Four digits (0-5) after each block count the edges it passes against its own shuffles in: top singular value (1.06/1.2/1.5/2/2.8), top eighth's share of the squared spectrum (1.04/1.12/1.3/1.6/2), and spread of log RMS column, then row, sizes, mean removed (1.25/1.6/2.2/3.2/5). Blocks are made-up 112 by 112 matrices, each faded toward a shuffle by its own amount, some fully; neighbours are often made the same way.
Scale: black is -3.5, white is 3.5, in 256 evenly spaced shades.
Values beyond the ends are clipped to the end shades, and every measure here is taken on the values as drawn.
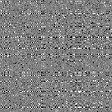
5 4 3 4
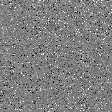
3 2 0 1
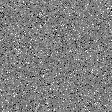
2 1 0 0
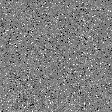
3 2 1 0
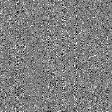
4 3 3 1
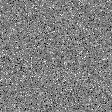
0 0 0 0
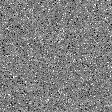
0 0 0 0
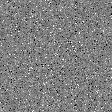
1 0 0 0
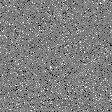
2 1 0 0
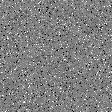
0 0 0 0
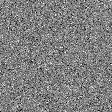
1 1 0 0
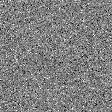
2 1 0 0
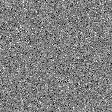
0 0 0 0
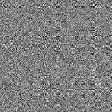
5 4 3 3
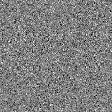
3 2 1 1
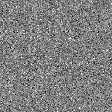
3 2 1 1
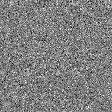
3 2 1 0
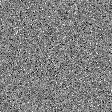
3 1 0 0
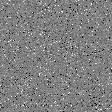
2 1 0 0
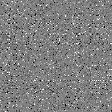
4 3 2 2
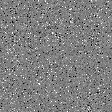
3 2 1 0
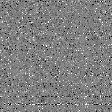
4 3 2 2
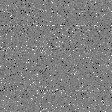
3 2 0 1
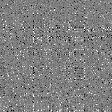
4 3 2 2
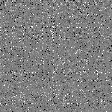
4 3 1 2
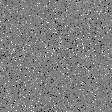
2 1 0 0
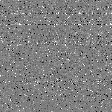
4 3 1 2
